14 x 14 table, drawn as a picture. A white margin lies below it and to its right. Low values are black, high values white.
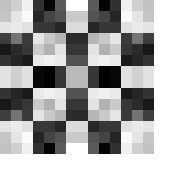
No row or column stands out. A checkerboard runs through the table. There is no overall slope. The histogram has two humps. It mirrors both left to right and top to bottom.
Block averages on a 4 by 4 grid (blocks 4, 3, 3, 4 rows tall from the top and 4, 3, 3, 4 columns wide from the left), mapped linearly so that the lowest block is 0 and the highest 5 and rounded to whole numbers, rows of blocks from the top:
5115
0330
0330
5115
